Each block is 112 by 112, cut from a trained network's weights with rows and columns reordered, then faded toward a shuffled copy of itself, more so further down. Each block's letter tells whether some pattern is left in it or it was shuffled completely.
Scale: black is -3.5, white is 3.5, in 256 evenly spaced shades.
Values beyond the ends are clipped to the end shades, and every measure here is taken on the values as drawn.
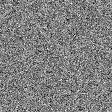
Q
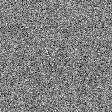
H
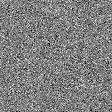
H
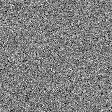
Q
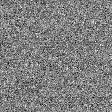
H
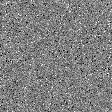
Q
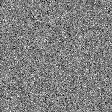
H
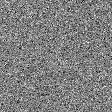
Q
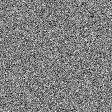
Q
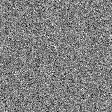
H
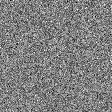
Q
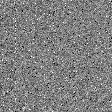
H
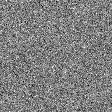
Q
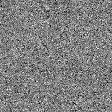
H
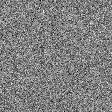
Q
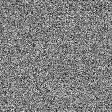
H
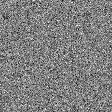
Q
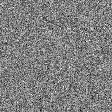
H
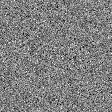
Q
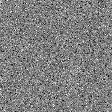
H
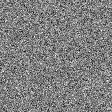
Q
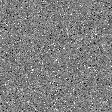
Q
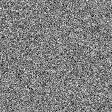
Q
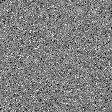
H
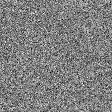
Q
